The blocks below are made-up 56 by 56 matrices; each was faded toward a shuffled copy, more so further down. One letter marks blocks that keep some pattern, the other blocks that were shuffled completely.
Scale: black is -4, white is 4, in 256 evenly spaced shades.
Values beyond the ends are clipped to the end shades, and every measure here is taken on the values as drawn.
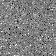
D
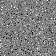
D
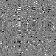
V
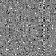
V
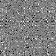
V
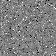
D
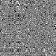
V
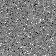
D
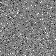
D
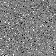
D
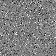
D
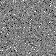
D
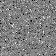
D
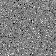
D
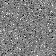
D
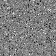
D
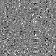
V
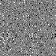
V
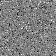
D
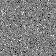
D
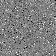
D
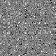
V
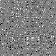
V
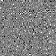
V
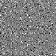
V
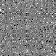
V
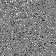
D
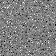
D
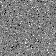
D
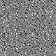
V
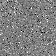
D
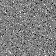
D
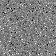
D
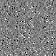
V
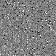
D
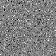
V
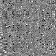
V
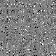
V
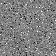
D
